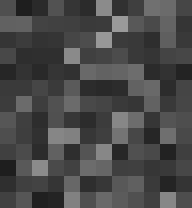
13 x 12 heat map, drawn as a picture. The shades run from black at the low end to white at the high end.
Values change most from cell to cell in the top middle. There is no overall slope. On average the colour sits 30% of the way up the scale. No row or column stands out. Neither half mirrors the other.
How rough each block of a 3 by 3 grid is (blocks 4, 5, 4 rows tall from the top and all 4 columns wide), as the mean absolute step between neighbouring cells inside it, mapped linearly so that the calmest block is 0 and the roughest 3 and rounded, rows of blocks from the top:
030 | 011 | 121
